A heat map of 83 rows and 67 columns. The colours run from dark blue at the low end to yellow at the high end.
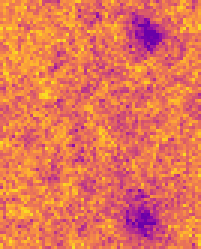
Stripes: none. Ninth with the highest average: top left. Dips: two. Odd rows or columns: none.
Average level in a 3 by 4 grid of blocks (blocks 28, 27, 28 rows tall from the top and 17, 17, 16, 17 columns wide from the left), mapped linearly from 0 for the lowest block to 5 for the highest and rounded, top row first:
5312 | 4323 | 4302
